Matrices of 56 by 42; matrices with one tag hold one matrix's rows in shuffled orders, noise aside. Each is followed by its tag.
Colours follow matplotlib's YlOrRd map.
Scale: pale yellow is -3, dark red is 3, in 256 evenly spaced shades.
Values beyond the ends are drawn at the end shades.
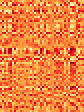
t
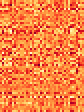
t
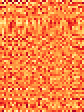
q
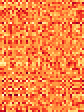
q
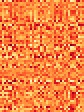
t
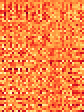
q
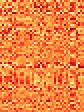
t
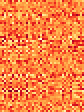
q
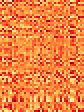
t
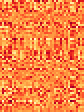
t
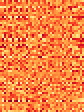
q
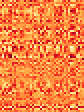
t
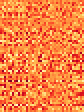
q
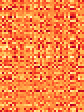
t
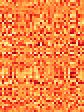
t
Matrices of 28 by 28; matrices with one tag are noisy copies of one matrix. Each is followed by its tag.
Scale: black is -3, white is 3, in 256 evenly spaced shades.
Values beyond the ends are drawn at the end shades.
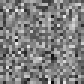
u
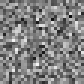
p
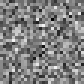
p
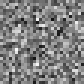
p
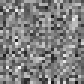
u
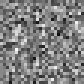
p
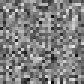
u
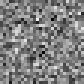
p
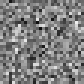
p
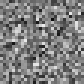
p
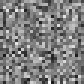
u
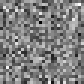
u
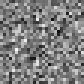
p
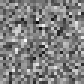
p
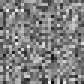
u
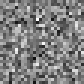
p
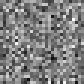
u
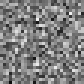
p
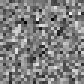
p
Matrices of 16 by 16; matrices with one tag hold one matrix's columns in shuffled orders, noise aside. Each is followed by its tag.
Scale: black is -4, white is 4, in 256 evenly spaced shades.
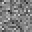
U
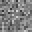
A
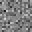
U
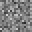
U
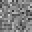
A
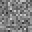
U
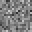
A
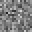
A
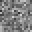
A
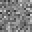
A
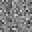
U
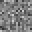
A
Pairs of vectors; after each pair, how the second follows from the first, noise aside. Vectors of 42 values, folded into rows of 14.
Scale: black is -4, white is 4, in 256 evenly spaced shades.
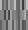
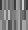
negated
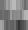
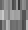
shuffled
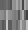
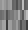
negated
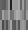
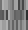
wrapped around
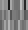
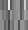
negated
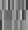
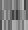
shuffled
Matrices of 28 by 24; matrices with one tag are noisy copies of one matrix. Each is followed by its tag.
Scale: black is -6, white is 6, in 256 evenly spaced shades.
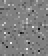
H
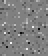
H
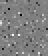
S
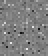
H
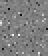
S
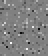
H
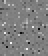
H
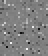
H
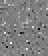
H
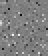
S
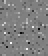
H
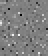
S
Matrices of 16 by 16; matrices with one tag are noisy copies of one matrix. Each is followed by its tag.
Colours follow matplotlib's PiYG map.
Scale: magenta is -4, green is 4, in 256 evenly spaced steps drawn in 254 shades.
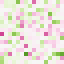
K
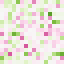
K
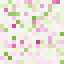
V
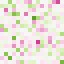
V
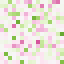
V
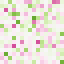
V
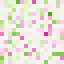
K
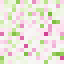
K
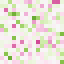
V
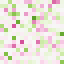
V
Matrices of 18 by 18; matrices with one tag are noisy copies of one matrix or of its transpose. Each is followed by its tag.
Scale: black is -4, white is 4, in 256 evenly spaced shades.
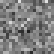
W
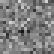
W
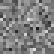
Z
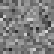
Z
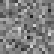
Z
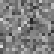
W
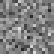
Z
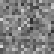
W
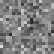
W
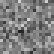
W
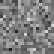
Z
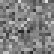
W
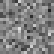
Z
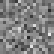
Z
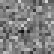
W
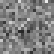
W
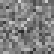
W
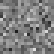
Z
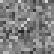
W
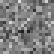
W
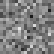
Z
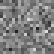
Z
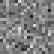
Z
